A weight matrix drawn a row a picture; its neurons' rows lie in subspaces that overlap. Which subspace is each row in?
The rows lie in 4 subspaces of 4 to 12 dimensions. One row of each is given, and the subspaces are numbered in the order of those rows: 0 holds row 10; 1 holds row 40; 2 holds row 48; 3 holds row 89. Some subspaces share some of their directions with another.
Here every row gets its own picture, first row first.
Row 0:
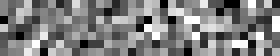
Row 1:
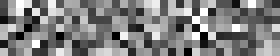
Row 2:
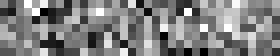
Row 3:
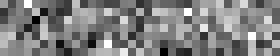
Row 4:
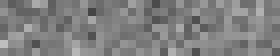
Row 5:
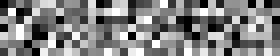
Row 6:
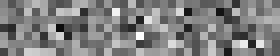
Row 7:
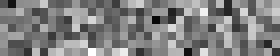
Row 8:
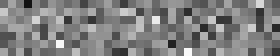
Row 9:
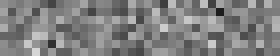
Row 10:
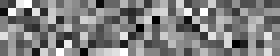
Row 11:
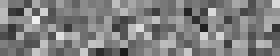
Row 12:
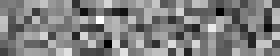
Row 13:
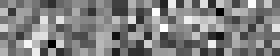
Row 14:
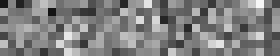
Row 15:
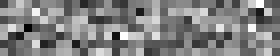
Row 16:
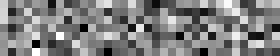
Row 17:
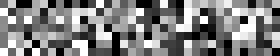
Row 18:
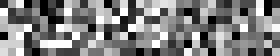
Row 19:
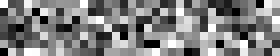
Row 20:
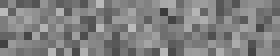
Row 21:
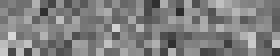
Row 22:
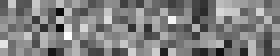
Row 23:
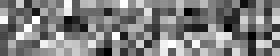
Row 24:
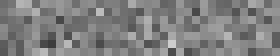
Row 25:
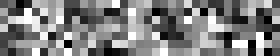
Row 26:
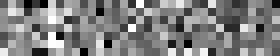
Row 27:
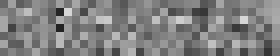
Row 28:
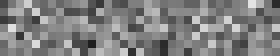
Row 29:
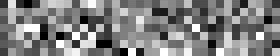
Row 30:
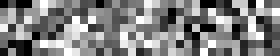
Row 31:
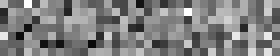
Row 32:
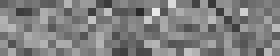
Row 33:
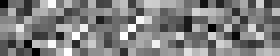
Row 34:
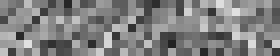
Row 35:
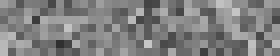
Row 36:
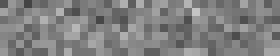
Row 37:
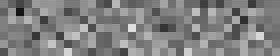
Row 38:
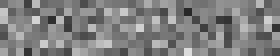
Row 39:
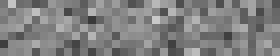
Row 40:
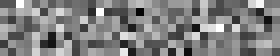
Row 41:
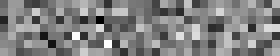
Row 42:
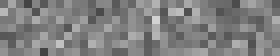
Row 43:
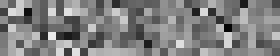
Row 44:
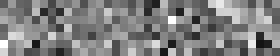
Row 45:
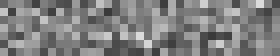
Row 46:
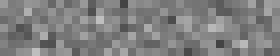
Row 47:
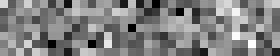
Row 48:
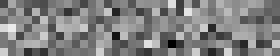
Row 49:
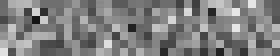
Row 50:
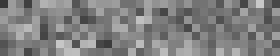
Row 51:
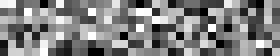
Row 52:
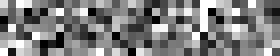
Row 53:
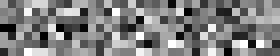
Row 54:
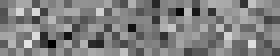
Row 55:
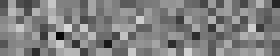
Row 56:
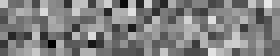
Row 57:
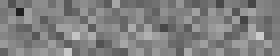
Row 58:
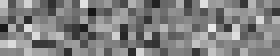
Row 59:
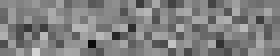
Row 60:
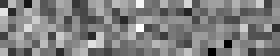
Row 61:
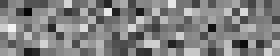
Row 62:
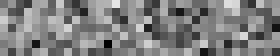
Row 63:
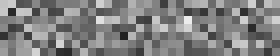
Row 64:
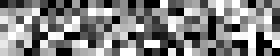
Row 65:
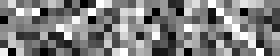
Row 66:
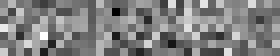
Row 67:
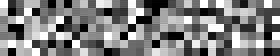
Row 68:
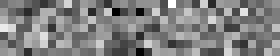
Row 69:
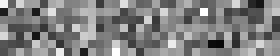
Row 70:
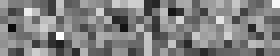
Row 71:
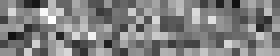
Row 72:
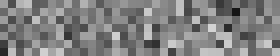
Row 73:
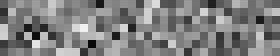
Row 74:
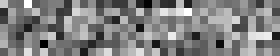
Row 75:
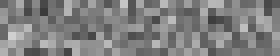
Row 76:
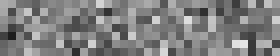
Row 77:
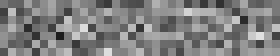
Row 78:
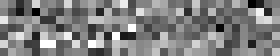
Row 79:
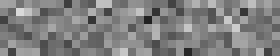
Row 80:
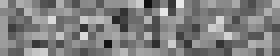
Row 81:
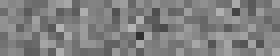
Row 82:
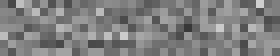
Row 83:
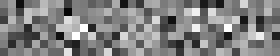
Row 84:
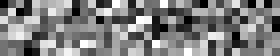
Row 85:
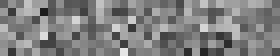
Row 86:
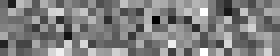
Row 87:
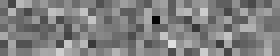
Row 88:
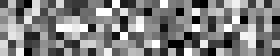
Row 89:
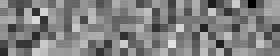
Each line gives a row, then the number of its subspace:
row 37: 1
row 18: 1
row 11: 0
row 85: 0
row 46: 1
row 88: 1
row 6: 2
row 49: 3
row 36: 0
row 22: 3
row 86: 3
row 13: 2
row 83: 1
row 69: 3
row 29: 0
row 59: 3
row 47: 0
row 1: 3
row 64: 3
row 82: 1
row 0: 1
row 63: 1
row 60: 0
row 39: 3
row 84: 1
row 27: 3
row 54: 0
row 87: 3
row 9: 2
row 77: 1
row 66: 2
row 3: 0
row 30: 3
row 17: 3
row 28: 3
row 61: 2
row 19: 1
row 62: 0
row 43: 0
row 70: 0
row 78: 0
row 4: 3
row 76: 3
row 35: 0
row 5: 2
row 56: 0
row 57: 1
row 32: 2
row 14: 3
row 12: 0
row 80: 0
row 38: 0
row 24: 0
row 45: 1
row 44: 3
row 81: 2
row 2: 0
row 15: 0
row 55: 0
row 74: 0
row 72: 3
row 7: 3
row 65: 2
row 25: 1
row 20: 3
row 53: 2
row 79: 2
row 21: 1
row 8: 0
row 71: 0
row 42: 0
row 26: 0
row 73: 3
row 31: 1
